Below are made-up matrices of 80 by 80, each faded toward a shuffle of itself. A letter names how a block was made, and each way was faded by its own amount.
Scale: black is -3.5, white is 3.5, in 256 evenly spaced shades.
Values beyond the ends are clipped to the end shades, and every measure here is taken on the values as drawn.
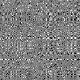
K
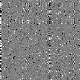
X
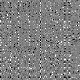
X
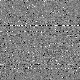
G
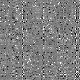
X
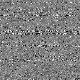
G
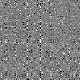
X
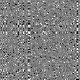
X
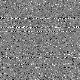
G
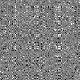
K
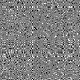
K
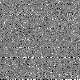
G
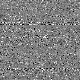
G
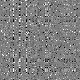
X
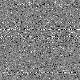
G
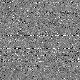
G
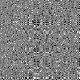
K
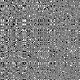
K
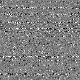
G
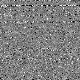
G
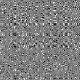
K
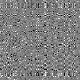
K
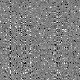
X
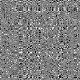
K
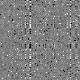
X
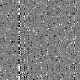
X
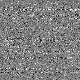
G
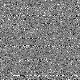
G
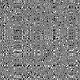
K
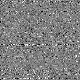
G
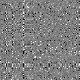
X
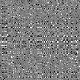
K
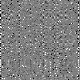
X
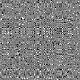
K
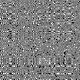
K
